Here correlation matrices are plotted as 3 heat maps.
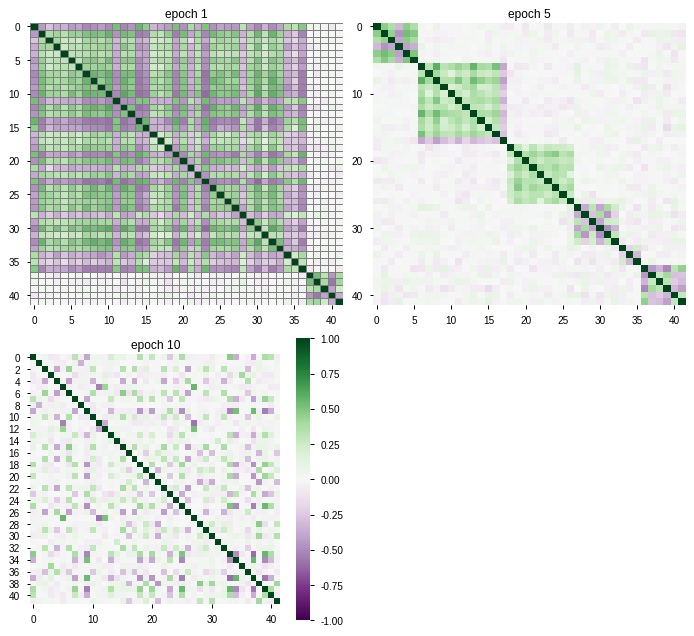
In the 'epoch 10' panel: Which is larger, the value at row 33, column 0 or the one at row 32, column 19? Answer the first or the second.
the first
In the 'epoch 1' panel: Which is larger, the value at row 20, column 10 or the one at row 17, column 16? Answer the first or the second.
the first
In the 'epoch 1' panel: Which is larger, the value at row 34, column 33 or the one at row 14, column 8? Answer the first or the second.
the first
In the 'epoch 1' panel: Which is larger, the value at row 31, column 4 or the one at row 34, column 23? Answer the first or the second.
the second
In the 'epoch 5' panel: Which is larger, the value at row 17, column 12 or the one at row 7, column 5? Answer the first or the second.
the second
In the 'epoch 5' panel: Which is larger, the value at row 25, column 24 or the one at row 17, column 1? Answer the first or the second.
the first
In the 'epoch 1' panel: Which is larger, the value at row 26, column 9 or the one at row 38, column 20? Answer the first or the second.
the first
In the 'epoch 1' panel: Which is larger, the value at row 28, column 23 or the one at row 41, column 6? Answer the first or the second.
the first
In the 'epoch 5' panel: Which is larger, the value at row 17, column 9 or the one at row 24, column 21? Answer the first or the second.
the second
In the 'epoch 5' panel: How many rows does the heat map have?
42
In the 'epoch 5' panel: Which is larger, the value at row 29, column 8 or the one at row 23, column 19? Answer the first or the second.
the second
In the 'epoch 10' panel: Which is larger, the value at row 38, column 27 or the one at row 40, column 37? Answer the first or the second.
the first
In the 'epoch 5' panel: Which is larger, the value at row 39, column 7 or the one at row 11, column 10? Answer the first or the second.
the second
